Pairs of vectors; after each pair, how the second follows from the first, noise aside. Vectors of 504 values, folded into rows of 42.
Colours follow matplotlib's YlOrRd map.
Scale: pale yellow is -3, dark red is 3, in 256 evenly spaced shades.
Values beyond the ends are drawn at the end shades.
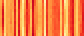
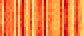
negated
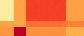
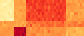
copied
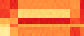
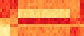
copied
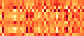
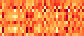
copied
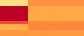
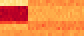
copied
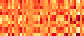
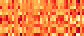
negated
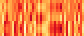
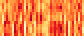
copied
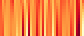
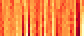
copied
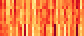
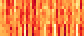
negated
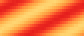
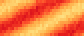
negated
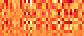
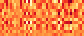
copied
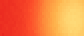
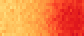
negated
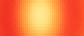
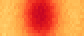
negated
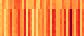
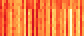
negated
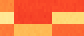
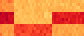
negated
